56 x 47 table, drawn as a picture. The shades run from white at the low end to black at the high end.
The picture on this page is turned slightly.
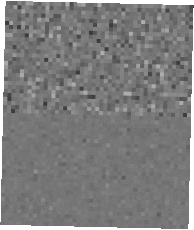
The grain is fine, like static. Neither half mirrors the other. A horizontal seam about 50% of the way down splits the table, and the bottom part is calmer. No regular stripes run through it. A few values lie far out on both sides of the bulk.
